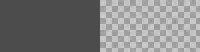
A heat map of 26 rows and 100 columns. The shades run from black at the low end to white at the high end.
It is made of 1 by 2 panels. Panel 1,1: low, flat. Panel 1,2: high, checkered.
